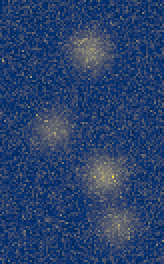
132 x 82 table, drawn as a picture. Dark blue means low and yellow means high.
Average level on the scale: 20%. Seam: none. Histogram: skewed, a long tail of high values. Bumps: four. Odd rows or columns: none.
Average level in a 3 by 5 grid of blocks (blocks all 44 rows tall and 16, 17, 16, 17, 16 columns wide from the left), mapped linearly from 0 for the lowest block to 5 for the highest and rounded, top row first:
0 0 4 1 0
0 3 2 2 0
0 0 1 5 1
